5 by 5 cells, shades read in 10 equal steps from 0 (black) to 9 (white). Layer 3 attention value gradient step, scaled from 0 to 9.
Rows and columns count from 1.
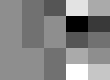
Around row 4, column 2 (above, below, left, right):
4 5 5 4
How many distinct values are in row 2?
4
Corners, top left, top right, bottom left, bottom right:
5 6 5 7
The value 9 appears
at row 5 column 4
